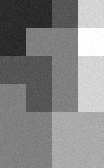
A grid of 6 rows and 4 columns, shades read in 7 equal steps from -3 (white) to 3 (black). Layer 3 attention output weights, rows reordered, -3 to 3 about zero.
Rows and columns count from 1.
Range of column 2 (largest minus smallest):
2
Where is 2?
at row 1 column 1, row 1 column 2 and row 2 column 1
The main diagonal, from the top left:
2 0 0 -2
